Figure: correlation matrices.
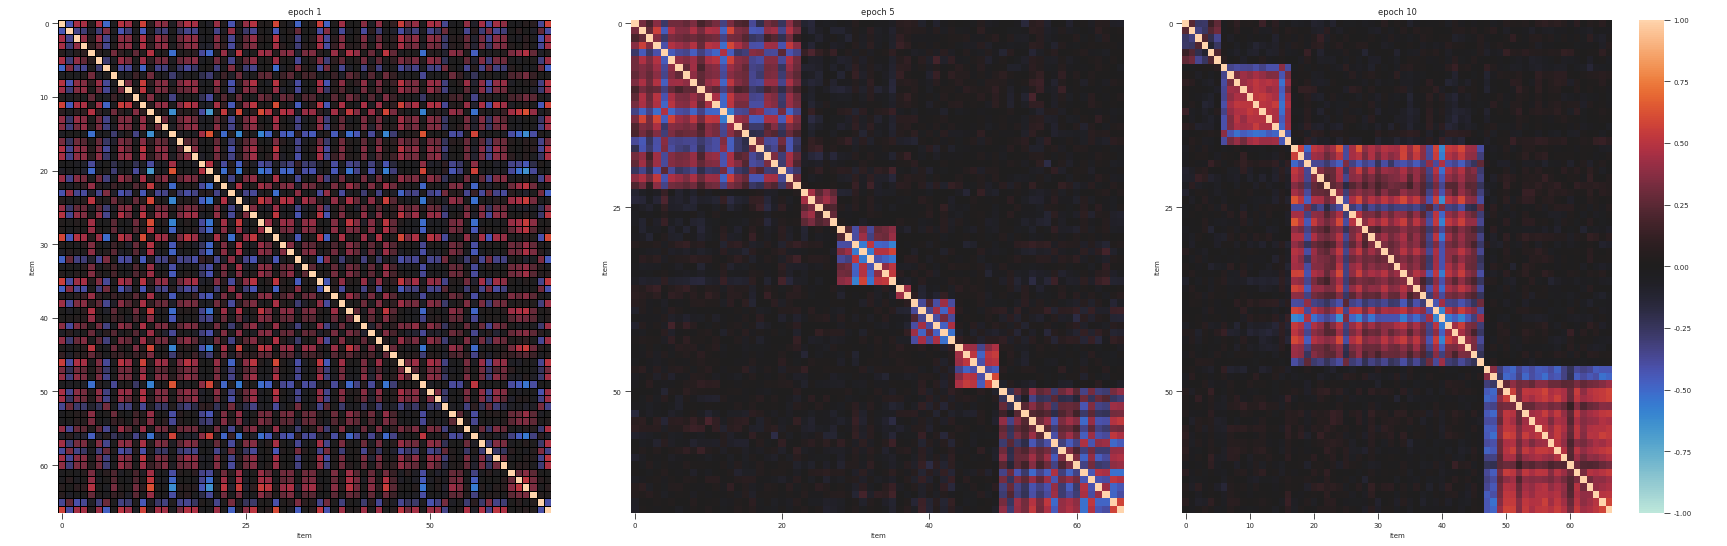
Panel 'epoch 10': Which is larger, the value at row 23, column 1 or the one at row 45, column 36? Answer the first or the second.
the second
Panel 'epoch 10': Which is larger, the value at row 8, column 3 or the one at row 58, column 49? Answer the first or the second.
the second
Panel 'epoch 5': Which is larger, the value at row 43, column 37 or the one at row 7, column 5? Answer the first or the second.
the second
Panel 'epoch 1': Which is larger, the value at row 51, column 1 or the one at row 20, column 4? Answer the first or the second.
the first
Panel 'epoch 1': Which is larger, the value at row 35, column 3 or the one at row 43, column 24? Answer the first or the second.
the first
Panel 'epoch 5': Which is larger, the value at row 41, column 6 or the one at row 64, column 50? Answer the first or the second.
the first
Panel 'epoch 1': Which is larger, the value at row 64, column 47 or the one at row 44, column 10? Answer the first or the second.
the second
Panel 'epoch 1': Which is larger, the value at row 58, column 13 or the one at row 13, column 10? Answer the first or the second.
the second
